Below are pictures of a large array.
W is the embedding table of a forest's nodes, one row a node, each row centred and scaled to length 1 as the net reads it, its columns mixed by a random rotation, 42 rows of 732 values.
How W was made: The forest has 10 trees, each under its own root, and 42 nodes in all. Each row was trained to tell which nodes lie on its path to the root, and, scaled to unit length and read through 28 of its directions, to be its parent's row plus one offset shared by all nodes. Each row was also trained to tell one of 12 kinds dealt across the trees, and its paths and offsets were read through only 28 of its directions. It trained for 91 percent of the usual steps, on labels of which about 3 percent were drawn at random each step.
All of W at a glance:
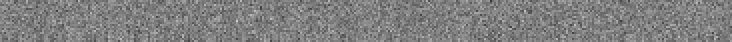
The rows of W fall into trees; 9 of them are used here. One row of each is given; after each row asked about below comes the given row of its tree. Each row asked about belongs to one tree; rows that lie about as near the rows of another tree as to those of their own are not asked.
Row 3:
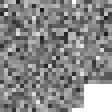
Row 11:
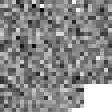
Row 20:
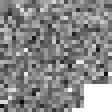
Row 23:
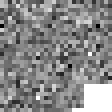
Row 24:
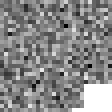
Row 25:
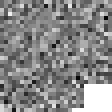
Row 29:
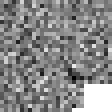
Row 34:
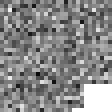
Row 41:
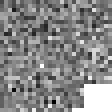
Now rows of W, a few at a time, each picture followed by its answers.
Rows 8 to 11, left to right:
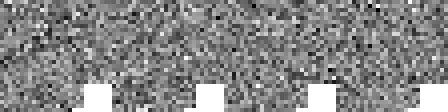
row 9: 23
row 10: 29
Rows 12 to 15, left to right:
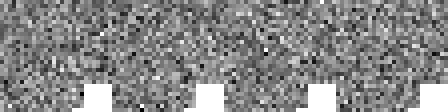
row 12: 29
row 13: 41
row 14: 25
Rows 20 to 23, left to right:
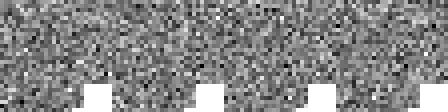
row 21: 24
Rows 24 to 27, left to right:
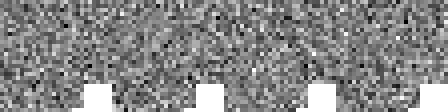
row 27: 34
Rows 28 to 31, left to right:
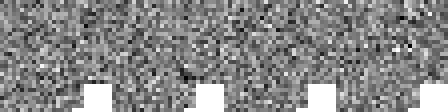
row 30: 34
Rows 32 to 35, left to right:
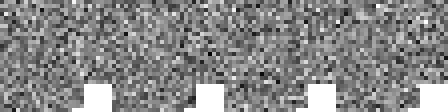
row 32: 3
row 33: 25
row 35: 11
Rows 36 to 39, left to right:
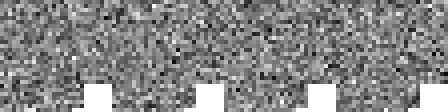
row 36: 23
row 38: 11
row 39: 25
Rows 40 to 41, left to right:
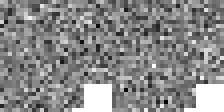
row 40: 11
